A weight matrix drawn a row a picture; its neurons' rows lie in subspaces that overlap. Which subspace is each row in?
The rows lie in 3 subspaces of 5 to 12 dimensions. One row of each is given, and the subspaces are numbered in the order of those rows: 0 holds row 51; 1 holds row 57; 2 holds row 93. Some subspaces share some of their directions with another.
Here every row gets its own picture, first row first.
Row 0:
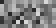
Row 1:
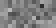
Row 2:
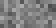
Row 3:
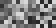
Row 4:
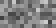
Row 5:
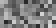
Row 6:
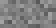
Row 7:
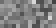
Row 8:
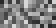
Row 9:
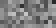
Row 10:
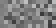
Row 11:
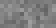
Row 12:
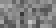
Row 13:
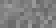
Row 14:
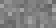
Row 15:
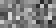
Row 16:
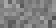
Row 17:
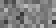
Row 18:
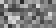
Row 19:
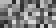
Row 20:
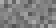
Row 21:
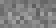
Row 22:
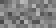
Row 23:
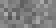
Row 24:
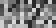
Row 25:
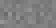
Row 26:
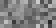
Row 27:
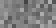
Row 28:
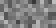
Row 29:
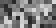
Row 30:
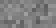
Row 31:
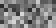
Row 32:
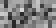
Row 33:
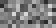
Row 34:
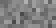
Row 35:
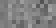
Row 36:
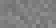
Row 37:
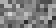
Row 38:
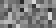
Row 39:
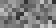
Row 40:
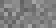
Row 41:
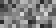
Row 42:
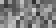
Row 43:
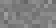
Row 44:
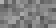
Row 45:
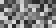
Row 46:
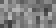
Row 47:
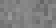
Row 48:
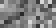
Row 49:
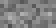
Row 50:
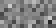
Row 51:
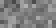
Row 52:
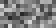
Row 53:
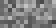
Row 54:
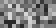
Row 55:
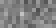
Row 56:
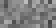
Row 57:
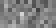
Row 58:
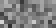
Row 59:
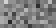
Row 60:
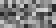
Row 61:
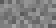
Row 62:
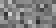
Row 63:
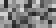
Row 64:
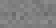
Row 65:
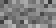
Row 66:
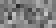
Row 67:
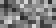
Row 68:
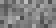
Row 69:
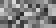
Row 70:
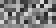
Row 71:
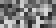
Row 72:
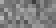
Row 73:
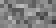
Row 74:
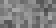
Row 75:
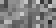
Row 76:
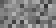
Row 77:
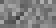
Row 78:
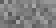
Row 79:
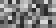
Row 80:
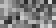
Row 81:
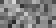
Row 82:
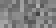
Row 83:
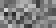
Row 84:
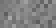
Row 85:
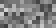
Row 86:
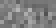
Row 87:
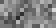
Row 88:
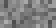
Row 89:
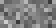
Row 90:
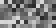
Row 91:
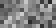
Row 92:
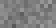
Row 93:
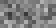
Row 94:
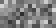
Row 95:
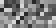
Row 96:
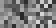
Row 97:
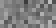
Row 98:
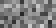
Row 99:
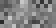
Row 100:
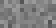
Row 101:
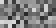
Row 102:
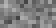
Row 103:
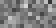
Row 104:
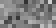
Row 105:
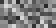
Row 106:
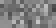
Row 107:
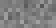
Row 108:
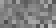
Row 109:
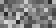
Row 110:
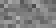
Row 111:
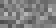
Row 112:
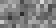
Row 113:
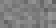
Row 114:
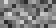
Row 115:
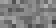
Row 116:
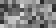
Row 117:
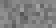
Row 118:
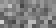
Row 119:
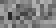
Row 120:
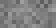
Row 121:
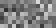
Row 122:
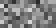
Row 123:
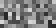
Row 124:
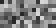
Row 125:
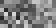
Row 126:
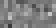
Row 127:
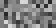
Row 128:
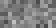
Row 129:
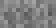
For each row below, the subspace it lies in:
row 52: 2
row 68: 1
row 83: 0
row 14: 0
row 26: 1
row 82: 1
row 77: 0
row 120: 0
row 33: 0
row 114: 0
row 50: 2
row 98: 0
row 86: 0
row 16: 2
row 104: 1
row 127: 2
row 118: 2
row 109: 2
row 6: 0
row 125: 2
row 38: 2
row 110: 0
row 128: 1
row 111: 2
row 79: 0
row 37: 2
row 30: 0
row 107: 0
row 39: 0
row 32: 1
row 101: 2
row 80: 1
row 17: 0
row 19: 1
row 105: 1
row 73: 0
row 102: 1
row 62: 0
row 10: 2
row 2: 2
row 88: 1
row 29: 0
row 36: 1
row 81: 0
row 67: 1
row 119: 2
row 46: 2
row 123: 2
